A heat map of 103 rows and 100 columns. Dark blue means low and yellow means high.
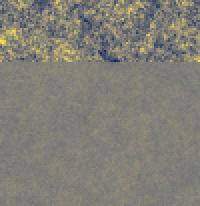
There are no regular stripes. Neither half mirrors the other. The distribution is heavy-tailed on both sides. The bottom part is calmer, past a seam about 30% of the way down. On average the colour sits 50% of the way up the scale.
